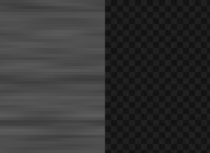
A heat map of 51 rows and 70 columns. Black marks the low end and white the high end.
The table splits into one row of 2 panels. Panel 1,1: low, streaked across, faint in contrast. Panel 1,2: very low, checkered, faint in contrast.
